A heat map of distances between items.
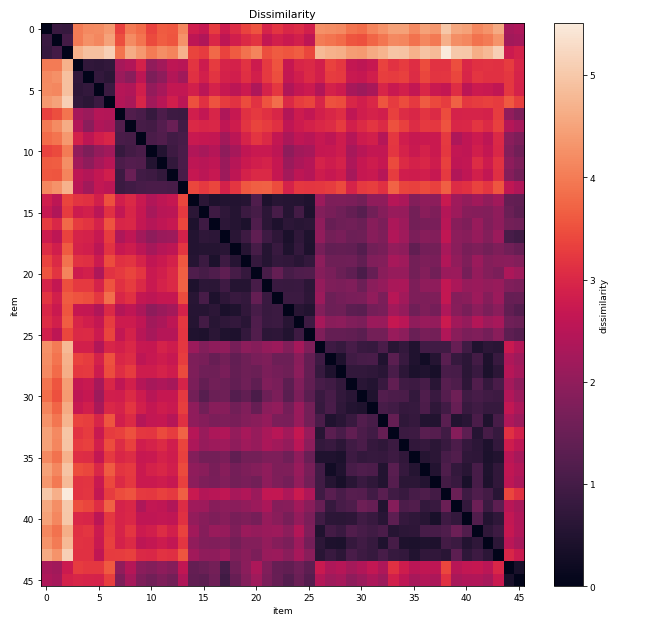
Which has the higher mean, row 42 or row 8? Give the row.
8
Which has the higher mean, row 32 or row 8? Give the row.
8
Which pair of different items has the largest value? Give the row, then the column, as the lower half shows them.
38, 2
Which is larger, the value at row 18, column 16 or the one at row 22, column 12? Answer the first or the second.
the second
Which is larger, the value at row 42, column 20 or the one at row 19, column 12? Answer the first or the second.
the second
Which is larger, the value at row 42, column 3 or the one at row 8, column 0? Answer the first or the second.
the second
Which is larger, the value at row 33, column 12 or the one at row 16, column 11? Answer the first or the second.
the first
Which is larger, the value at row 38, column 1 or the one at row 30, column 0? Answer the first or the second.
the first
